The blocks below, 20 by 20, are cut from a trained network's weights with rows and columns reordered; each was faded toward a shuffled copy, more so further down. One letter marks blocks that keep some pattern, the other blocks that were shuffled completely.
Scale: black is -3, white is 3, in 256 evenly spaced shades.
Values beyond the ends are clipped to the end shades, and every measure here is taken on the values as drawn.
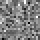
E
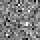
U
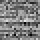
E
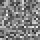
E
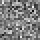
U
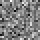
U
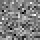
U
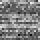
E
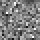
U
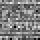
E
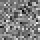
U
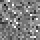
U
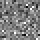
U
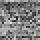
E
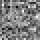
E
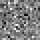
U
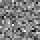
E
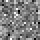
U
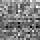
E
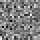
E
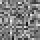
E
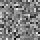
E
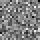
U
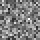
U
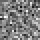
U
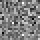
E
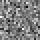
U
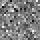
U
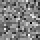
U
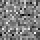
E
